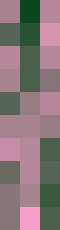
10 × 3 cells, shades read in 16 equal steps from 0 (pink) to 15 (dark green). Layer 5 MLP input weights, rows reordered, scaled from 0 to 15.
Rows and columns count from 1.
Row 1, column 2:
15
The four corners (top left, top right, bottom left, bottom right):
5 4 7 11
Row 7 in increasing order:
3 4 11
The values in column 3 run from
2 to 12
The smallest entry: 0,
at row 10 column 2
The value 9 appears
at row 8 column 1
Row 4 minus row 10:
-2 11 -4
